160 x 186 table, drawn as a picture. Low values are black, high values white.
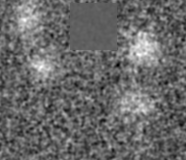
There are four bumps. The top middle is the smoothest part. In the top middle lies a patch that is calmer than the rest. The texture is blotchy. No lone cell stands out from its neighbours. No single row or column stands out from its neighbours.
